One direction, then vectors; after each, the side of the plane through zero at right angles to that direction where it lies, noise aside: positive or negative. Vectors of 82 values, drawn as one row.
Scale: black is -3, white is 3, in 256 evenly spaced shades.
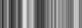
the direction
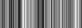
positive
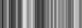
positive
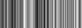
positive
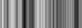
negative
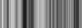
negative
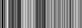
positive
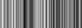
negative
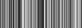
positive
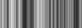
negative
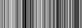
negative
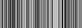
positive
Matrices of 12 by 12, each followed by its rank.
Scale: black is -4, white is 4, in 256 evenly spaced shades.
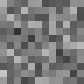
full rank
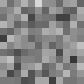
full rank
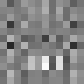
two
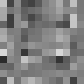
two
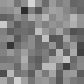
full rank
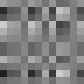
one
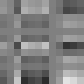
one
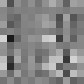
two
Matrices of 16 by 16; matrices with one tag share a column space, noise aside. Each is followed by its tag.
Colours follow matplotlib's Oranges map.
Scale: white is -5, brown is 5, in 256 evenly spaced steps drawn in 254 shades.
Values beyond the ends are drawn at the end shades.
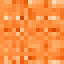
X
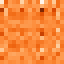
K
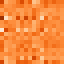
X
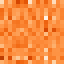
X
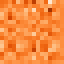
K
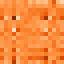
X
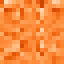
K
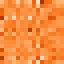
X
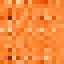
X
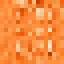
K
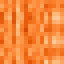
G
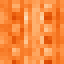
G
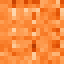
K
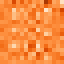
K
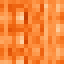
G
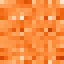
X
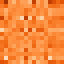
X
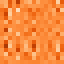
K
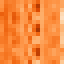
G
